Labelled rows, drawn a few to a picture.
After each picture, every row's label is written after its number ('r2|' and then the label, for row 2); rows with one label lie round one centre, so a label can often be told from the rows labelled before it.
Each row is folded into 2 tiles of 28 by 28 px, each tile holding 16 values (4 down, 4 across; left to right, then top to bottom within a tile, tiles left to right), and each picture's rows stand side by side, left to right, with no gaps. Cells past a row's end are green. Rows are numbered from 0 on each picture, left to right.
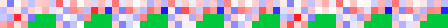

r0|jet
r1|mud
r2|mud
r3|mud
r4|mud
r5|jet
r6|mud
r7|mud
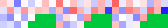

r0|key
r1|mud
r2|mud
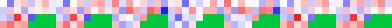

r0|jet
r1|jet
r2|mud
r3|key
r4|mud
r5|jet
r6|jet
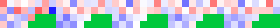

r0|mud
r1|key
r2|key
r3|key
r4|key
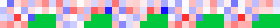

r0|jet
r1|mud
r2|mud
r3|jet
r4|jet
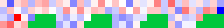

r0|jet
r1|key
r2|key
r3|mud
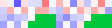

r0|key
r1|key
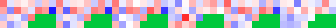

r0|mud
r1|mud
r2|mud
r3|jet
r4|mud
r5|key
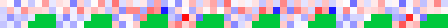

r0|key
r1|key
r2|mud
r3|jet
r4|mud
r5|mud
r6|key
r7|jet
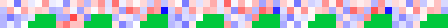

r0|key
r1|jet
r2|mud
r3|key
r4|mud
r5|key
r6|mud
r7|key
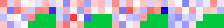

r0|mud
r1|jet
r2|mud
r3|key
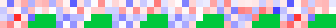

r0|jet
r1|key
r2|key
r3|key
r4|mud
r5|jet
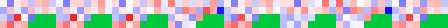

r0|jet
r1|jet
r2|jet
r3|mud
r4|jet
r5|key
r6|mud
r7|jet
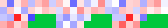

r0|jet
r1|key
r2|jet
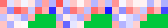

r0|mud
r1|mud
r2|mud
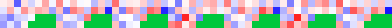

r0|key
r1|mud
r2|mud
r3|jet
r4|mud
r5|jet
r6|mud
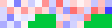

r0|key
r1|mud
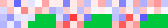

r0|key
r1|jet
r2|jet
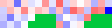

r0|key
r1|mud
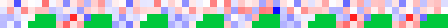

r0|key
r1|jet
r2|key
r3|key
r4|mud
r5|key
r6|jet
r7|jet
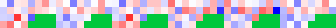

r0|jet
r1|key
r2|jet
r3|mud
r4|mud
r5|key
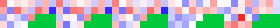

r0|mud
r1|mud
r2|mud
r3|key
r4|jet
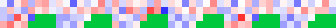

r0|jet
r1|key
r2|mud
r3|key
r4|jet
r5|key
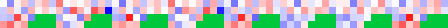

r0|jet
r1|mud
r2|jet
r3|mud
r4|jet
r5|key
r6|key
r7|jet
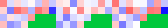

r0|mud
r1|key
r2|mud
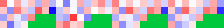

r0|mud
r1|jet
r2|mud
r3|mud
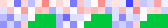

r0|key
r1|key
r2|key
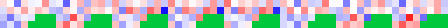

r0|key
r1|jet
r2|mud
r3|mud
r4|mud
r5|key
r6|jet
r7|jet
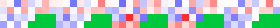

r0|key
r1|key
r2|jet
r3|jet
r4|key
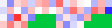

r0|jet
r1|mud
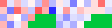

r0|mud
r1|key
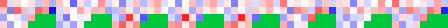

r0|mud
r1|key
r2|jet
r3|jet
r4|jet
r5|mud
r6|key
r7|mud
